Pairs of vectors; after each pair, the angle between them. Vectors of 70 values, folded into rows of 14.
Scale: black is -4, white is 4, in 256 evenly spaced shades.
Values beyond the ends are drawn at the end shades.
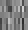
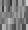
partly aligned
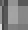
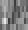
partly opposed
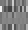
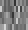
partly aligned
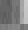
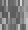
partly aligned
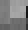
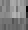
nearly parallel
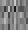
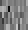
partly opposed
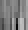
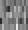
partly opposed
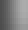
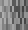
partly opposed
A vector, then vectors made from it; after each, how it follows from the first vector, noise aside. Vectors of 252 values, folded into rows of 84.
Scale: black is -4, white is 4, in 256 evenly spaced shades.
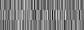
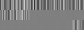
partly zeroed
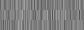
shrunk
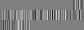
partly zeroed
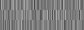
shrunk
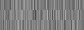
shrunk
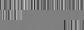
partly zeroed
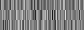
copied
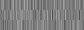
shrunk
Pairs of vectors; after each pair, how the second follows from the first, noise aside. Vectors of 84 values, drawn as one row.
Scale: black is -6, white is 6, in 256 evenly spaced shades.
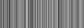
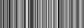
scaled up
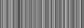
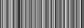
scaled up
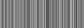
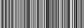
scaled up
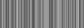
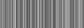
wrapped around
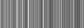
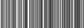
scaled up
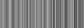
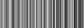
scaled up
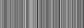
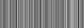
wrapped around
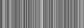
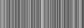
reversed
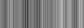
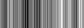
scaled up
